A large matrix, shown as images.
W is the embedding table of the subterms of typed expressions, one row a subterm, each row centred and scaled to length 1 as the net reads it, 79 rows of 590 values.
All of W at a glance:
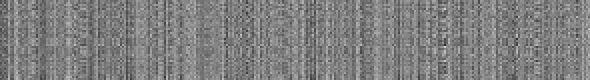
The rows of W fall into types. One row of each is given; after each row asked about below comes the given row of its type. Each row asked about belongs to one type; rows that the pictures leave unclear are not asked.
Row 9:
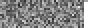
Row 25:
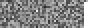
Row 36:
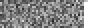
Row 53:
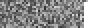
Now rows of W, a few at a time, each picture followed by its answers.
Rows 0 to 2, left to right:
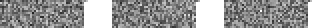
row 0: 25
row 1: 53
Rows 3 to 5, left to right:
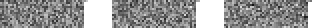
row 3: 36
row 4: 9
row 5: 9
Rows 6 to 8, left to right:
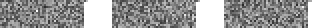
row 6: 25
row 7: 53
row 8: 9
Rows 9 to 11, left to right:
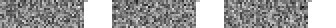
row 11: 36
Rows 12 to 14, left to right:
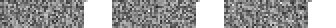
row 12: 36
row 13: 25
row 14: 25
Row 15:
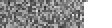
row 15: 53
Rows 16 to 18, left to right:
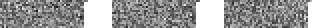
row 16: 25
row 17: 25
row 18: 53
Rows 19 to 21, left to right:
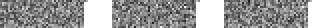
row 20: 9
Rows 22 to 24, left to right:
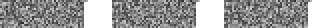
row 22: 9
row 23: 25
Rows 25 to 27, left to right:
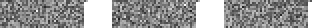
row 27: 9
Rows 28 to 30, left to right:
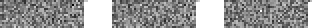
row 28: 36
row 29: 36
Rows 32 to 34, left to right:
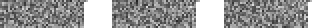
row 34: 53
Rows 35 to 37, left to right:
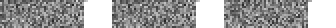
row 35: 36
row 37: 9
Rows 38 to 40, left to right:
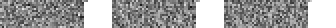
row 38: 9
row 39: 36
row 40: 36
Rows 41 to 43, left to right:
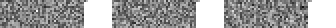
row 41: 25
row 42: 9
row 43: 36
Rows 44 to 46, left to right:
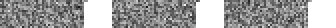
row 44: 25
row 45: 25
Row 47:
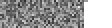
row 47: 9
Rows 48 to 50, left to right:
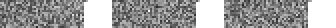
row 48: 53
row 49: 25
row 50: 9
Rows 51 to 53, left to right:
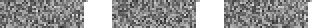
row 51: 53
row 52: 9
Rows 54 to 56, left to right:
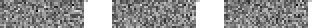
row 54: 36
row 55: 36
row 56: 36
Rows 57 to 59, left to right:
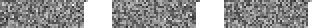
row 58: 25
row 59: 25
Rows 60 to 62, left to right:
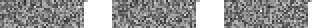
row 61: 9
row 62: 25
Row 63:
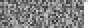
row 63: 36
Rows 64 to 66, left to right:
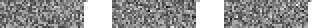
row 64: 53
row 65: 36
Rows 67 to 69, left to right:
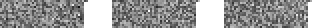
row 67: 25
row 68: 25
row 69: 53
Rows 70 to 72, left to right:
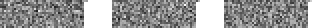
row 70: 25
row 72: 36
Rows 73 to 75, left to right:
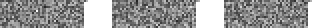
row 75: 25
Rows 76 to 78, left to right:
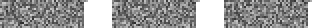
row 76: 9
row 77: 9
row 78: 25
